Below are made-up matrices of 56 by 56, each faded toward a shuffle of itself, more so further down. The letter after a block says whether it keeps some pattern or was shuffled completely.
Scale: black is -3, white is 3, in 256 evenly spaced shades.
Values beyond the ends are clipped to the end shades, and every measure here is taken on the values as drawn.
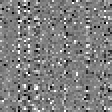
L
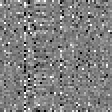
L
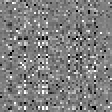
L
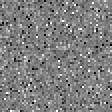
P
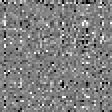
L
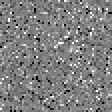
P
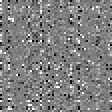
L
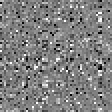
L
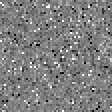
P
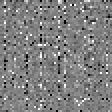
L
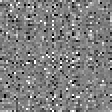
L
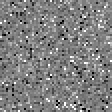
P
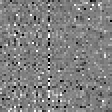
L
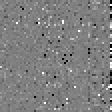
L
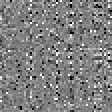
L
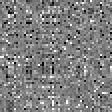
L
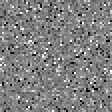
P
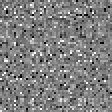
L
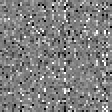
L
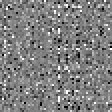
L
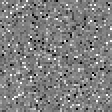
P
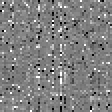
L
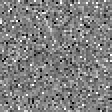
P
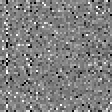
L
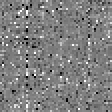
L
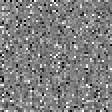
L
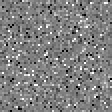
P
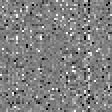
L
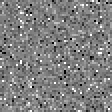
P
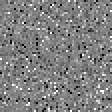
P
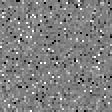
P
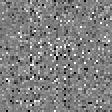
L
